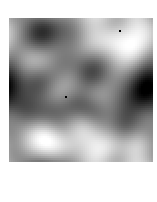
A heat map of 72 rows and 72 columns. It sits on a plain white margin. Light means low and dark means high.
The ninth with the lowest average is the top right. No regular stripes run through it. There are two isolated cells, each far higher than the cells round it. The values follow a bell shape.
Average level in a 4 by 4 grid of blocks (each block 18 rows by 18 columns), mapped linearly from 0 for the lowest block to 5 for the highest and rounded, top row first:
3410 / 4334 / 4335 / 2112
